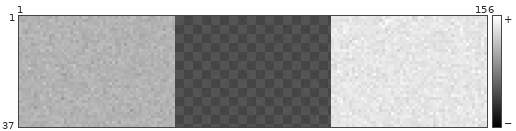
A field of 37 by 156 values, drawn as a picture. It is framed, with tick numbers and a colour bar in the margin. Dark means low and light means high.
The table splits into one row of 3 panels. Panel 1,1: high, fine-grained, faint in contrast. Panel 1,2: low, checkered, faint in contrast. Panel 1,3: very high, fine-grained, faint in contrast.
